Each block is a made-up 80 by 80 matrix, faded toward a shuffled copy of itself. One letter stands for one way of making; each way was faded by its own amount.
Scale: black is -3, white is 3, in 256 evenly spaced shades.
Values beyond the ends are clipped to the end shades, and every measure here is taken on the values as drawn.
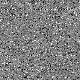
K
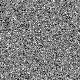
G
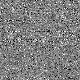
K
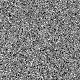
G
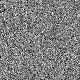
G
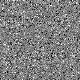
K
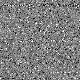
K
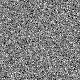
G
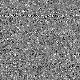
K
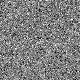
G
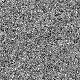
G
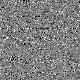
K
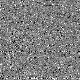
K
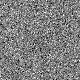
G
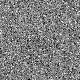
G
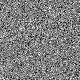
G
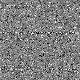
K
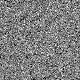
G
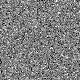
G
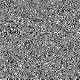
K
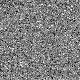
G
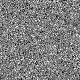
G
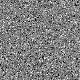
K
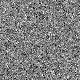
G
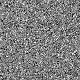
G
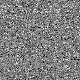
K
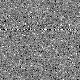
K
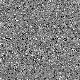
K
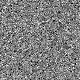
G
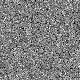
G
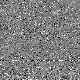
K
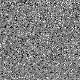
K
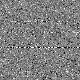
K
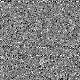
K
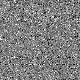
K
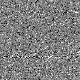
K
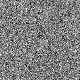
G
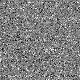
K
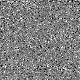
K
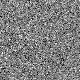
G
